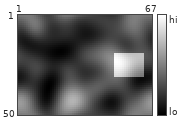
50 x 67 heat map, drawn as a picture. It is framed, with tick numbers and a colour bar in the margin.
The ninth with the highest average is the middle right. On average the colour sits 30% of the way up the scale. In the middle right lies a patch that is higher than the rest. Values change most from cell to cell in the middle right. The values are skewed, with a long tail toward high values.
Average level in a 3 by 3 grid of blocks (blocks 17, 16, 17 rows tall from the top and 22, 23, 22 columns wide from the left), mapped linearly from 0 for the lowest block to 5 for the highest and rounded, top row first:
102 | 015 | 132
